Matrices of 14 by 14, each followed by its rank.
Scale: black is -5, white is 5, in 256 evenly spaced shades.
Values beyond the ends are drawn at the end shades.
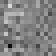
three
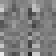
two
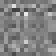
three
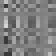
two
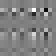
one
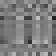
two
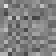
three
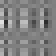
one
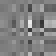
one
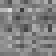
three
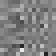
three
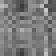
three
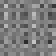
two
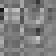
two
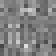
three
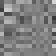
two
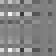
one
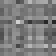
two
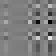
one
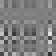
one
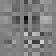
two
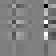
one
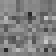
three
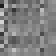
two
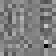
three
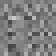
three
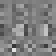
two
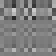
one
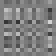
one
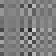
one
